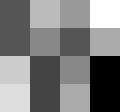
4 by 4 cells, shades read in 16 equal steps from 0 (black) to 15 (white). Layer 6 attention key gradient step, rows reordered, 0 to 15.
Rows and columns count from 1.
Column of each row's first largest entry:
4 4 1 1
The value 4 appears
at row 3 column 2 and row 4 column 2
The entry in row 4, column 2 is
4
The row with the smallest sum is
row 3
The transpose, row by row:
5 5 12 13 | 11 8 4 4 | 9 5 8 10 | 15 10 0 0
